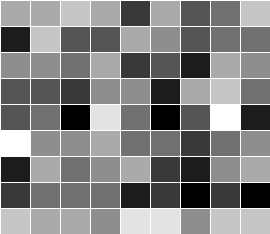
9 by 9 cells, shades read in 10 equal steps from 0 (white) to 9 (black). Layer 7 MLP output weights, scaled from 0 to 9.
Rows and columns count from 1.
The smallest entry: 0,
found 2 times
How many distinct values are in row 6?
5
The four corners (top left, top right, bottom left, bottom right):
3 2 2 2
